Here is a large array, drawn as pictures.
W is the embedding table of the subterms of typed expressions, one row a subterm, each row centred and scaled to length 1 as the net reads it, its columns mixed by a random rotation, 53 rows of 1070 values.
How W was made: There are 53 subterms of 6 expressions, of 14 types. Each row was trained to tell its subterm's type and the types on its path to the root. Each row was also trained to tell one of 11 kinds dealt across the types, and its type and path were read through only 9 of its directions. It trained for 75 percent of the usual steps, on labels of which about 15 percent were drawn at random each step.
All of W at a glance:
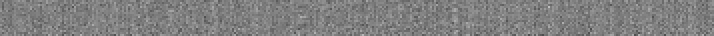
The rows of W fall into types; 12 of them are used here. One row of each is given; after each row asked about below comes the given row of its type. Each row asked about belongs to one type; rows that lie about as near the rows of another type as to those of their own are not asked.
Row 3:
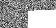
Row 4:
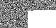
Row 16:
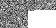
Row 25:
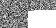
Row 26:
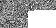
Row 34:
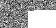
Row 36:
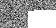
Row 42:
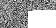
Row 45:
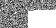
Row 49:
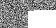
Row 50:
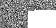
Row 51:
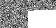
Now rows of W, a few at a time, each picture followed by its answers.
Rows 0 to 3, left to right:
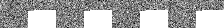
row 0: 49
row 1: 26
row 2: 45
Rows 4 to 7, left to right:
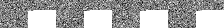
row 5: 26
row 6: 4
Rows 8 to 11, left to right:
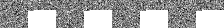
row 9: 51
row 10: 51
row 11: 49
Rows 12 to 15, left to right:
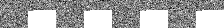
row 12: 4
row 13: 34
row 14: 49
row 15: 3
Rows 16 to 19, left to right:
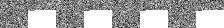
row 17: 4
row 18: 51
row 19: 34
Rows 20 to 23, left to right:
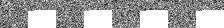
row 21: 25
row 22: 36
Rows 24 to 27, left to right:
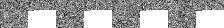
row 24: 45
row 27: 45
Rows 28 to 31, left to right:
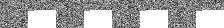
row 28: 3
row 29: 49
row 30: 45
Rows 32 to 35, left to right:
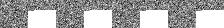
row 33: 45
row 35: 3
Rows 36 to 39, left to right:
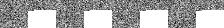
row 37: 4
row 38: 51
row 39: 26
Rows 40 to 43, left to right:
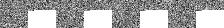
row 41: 51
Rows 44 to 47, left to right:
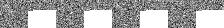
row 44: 4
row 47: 25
